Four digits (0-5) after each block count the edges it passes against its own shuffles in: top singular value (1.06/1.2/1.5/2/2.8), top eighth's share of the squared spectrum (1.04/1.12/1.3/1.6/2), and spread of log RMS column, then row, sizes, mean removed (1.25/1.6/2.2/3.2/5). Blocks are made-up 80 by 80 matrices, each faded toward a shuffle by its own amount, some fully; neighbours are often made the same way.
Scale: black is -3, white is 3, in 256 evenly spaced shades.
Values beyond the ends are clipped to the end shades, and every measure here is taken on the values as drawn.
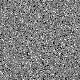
0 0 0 0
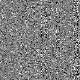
2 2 3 0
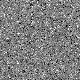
0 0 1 0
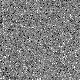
0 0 0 0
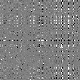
5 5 3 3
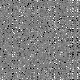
4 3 2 2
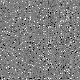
3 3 2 1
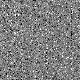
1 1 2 0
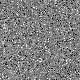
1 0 0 0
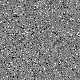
0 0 0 0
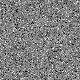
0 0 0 0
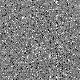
1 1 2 0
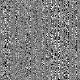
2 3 4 0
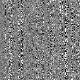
2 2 4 0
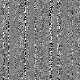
3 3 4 0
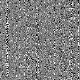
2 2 4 0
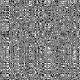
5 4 3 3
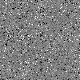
1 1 1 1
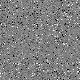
1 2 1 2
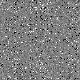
1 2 2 2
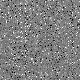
2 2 1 0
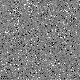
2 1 0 0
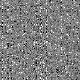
3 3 3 1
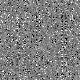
3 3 2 1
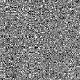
4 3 2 2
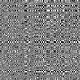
5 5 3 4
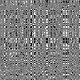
5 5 4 3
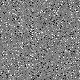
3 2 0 0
